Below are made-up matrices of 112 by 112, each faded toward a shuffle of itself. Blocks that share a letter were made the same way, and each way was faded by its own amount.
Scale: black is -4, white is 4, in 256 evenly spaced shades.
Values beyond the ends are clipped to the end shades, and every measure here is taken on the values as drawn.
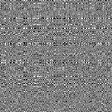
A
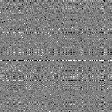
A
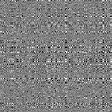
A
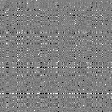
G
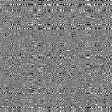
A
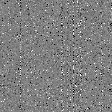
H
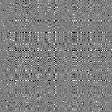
G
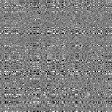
A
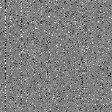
H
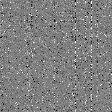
H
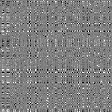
G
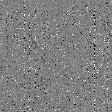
H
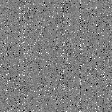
H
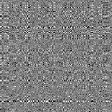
A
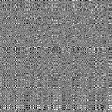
A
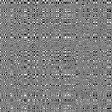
G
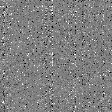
H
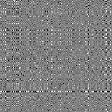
G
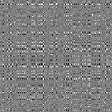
G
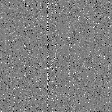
H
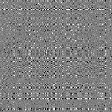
G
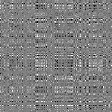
G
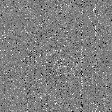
H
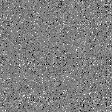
H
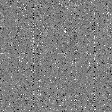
H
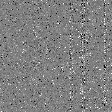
H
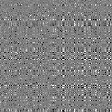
G
